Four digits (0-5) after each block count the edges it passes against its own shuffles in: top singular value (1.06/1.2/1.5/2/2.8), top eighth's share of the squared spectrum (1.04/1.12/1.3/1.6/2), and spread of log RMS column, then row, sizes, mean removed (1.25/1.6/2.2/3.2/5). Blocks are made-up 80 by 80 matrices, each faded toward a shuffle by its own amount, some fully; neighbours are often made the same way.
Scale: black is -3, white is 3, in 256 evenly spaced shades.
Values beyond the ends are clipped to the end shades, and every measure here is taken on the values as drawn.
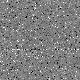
2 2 0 0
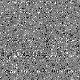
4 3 1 2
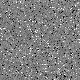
0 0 0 0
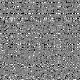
4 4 1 3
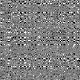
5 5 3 4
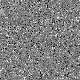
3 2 0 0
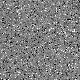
2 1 0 0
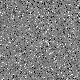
0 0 0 0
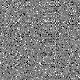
4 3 1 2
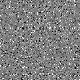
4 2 1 1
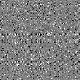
4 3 2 2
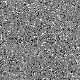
3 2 1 1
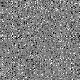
4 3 2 2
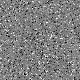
0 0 0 0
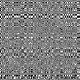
5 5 3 4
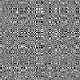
5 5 3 4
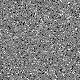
2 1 0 0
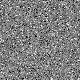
0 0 0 0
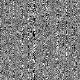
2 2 4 0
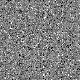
0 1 2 0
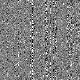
2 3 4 0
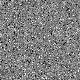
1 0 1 0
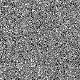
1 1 2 0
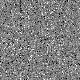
1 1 1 0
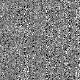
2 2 3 0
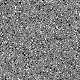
0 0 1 0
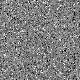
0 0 1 0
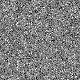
0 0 1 0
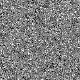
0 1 2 0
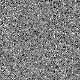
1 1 2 0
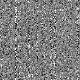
1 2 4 0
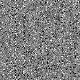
1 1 2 0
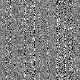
2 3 4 0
